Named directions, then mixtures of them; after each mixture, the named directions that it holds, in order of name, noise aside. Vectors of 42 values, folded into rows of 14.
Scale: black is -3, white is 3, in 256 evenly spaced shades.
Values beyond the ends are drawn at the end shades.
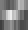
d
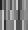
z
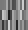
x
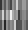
d, z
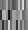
x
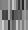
d, x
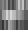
d, x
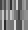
z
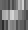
d, x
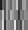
z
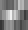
d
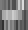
d, x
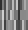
z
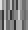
z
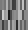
x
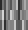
z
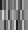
x, z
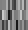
x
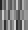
x, z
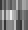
d, z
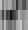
d, z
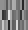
x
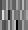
x, z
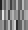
x, z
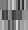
d, x
